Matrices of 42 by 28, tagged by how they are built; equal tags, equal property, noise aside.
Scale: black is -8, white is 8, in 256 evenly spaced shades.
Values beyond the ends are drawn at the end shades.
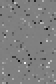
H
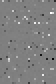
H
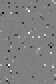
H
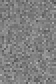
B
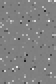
H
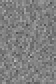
B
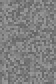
B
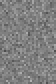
B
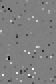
H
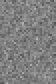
B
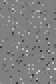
H
